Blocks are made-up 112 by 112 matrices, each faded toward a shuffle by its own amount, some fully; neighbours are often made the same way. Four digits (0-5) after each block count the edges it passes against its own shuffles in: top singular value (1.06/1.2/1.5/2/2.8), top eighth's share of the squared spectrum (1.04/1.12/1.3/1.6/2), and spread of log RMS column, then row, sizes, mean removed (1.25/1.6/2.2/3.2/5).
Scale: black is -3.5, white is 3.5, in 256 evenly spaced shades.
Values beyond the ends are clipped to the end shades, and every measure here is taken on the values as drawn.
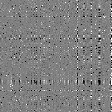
5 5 3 3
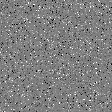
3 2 0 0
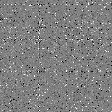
4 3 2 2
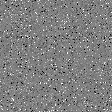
3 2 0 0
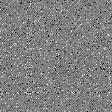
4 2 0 1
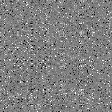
4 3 2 2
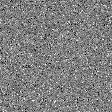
0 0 0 1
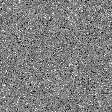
0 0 0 0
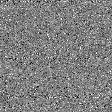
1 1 0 2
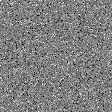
0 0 0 0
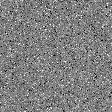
0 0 0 0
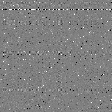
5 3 0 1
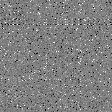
3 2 1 1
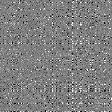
5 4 3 3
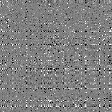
5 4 3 3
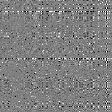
5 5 3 3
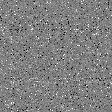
3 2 0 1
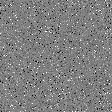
1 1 0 0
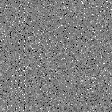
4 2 2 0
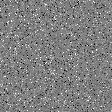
1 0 0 0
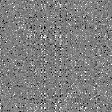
4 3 2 2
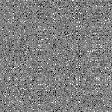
4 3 2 2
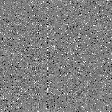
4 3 2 1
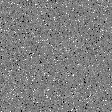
2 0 0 0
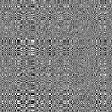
5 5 4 4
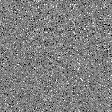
3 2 1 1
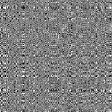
5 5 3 3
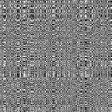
5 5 4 4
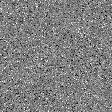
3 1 0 0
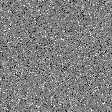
0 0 0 0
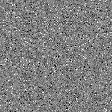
4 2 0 1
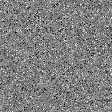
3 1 0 0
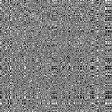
5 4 3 3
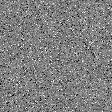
2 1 0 0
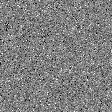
0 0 0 0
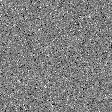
0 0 0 0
